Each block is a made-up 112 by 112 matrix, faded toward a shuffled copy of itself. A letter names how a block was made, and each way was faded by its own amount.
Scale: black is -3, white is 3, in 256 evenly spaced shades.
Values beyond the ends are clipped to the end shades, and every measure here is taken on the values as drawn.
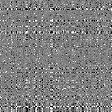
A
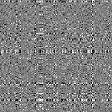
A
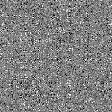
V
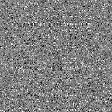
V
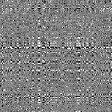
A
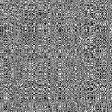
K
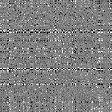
A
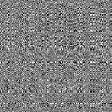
K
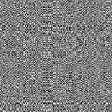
K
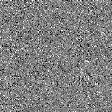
V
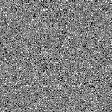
V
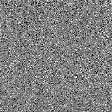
V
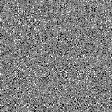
V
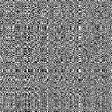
K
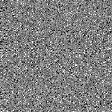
V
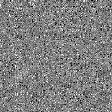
V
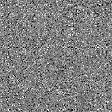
V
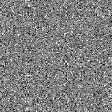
V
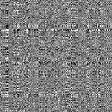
K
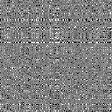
A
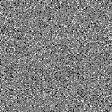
V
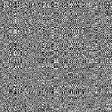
K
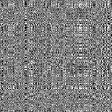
K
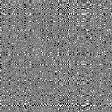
A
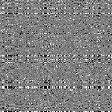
A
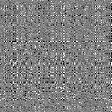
A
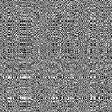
K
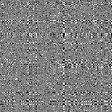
A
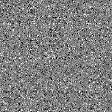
V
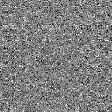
V
